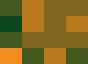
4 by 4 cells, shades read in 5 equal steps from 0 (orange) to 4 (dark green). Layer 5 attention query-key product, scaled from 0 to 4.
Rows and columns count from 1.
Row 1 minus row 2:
-1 0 0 1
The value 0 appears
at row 4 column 1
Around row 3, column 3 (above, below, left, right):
2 1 2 2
